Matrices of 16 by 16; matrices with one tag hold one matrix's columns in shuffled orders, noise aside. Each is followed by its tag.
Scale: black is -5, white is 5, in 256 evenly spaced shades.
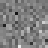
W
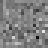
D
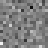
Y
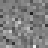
W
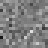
D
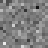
Y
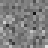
W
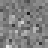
W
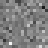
Y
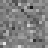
Y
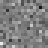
Y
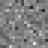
Y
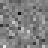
W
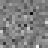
W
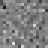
Y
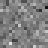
Y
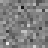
Y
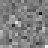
W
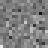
W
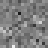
W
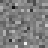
Y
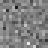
Y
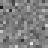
Y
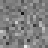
W
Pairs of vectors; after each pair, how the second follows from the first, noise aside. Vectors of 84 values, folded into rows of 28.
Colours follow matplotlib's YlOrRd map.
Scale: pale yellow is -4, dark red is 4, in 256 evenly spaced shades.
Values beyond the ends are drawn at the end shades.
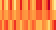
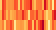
shuffled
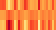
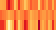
negated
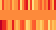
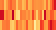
shuffled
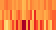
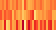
sign-scrambled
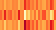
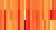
sign-scrambled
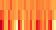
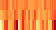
negated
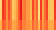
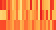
sign-scrambled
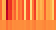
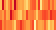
shuffled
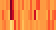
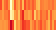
negated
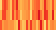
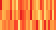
negated
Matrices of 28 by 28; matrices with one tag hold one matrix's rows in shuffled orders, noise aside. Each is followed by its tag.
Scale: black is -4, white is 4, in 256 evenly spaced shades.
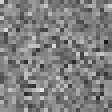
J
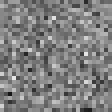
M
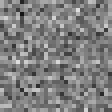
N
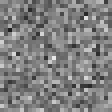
M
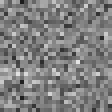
N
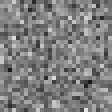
M
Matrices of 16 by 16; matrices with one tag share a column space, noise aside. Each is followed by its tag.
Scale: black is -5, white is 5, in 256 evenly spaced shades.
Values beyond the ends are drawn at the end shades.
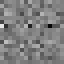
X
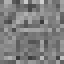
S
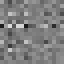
X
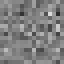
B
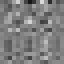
S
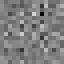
B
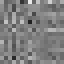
S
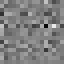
X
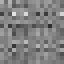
X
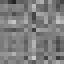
S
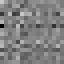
X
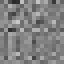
S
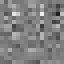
B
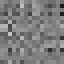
B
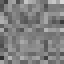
S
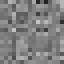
S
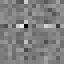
X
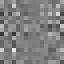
B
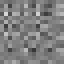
B
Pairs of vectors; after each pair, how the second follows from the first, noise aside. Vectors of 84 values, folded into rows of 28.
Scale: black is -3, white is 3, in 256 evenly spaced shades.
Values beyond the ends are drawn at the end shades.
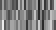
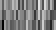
negated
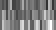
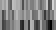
negated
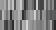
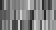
reversed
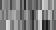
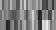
negated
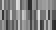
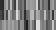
reversed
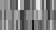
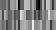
negated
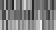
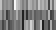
reversed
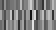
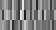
reversed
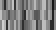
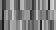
reversed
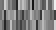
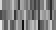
reversed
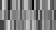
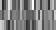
negated
